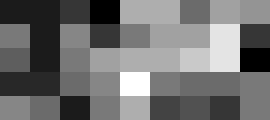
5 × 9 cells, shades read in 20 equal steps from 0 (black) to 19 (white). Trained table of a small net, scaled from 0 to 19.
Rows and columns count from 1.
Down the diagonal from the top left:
2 2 9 10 13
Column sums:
31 17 33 35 67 52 49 58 33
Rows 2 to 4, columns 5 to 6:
9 12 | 13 13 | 19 9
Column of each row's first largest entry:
5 8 8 5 5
